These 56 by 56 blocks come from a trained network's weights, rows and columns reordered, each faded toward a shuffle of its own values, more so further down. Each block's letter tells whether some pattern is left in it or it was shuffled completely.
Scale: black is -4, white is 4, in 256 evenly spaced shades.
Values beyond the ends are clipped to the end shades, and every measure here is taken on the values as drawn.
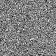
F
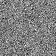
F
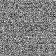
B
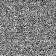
B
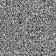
B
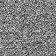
B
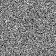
F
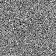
F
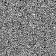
B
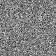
F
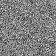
F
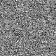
B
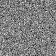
F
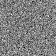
F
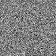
B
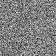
F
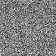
B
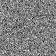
F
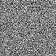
B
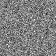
F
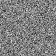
B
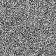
B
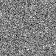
F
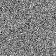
F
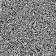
F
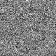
B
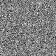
F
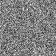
F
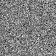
F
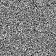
F
